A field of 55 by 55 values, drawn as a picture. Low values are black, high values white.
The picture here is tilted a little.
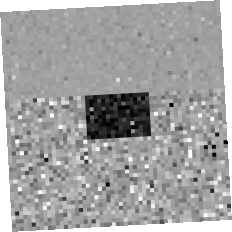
Stripes: none. Seam: horizontal, 40% of the way down, the top part calmer. Ninth with the lowest average: centre. Histogram: skewed, a long tail of low values. Odd patch: lower, in the centre.
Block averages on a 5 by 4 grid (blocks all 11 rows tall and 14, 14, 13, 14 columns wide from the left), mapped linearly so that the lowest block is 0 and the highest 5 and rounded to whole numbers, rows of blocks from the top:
5555
5555
5005
5555
5555
